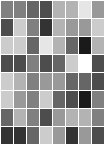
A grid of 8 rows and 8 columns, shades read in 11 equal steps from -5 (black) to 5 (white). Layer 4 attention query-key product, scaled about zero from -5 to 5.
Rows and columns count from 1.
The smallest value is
-4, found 2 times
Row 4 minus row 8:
1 1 1 -5 -2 6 4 0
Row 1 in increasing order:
-2 -1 0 0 1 2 2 4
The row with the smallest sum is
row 8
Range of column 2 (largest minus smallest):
6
